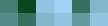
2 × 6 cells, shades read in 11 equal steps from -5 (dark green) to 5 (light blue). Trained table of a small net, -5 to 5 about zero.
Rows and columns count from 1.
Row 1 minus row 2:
-1 -3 1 1 -3 -1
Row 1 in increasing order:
-5 -2 -1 3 4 5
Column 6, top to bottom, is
3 4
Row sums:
4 10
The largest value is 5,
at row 1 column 4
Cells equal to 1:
1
